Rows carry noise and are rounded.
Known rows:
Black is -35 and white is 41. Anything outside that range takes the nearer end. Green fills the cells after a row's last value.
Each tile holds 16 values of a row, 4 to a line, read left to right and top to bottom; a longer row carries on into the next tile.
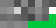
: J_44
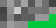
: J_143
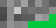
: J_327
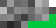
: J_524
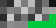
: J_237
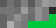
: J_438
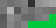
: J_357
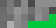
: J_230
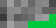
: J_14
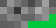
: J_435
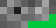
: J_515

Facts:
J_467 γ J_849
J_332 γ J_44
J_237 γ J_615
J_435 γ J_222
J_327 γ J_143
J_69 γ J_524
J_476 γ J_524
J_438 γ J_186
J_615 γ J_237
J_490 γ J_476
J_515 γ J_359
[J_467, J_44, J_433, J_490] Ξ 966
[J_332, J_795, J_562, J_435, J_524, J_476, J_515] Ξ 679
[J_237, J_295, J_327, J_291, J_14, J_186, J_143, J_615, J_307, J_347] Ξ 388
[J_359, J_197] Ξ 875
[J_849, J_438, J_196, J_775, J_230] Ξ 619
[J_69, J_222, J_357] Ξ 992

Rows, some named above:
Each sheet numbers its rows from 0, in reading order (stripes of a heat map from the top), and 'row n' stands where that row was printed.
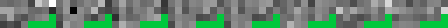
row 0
J_69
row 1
J_359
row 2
J_186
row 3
J_197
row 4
J_197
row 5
J_849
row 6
J_490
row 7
J_433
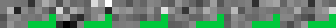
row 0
J_222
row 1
J_476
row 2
J_467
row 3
J_435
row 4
J_357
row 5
J_332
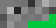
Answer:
J_222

